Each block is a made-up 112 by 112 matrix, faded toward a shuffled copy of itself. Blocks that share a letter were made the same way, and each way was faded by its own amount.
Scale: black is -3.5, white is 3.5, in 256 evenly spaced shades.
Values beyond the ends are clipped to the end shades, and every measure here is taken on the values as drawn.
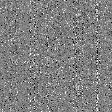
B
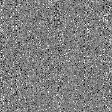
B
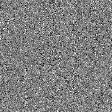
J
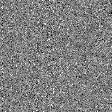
J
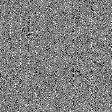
B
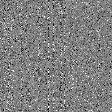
B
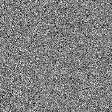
J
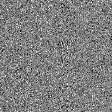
J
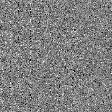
J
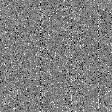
B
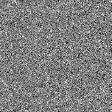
J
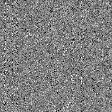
J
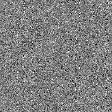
J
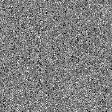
J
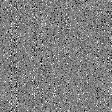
B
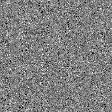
J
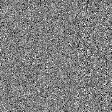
J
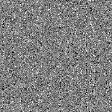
J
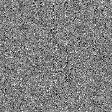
J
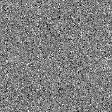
J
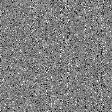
B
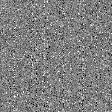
B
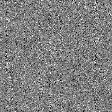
J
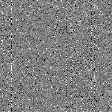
B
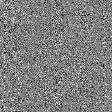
B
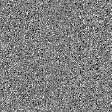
J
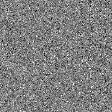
J
